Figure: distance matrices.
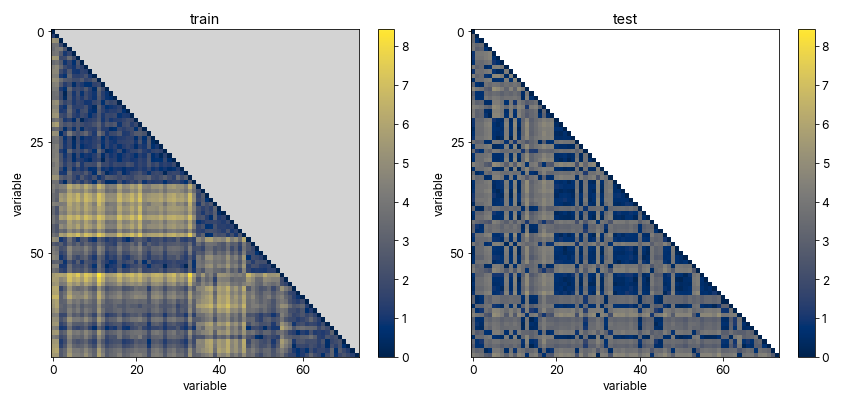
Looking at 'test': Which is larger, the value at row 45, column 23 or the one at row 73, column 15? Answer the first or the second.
the second
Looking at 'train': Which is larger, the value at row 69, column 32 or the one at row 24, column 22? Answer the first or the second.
the first
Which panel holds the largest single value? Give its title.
train
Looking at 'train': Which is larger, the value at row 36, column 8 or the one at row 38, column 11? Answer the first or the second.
the second
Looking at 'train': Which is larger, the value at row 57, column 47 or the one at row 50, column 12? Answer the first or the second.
the first
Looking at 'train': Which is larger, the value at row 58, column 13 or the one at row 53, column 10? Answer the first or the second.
the first
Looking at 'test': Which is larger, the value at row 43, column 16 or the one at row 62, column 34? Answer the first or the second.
the first
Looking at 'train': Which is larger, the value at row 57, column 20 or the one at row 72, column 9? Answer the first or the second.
the first
